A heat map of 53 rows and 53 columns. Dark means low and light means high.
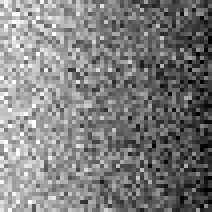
Values rise toward the left. On average the colour sits 50% of the way up the scale. No regular stripes run through it. No single row or column stands out from its neighbours.
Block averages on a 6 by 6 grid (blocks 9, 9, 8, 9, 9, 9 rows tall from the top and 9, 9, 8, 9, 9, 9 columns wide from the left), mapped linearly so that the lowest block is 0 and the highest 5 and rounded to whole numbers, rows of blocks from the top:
543211
543221
543210
543210
543210
543210
